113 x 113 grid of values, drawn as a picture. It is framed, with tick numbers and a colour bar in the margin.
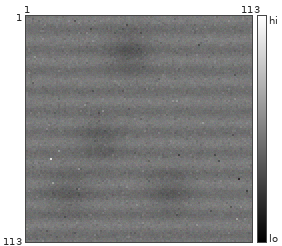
No row or column stands out. There are four dips. A few values lie far out on both sides of the bulk. Stripes running across repeat 11 times from top to bottom. No overall slope runs across the table.
